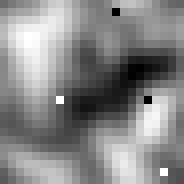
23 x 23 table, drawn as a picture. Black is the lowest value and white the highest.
Roughest part: middle right. Lone odd cells: 4, 2 higher and 2 lower than their neighbours. Ninth with the highest average: top left. Average level on the scale: 50%.
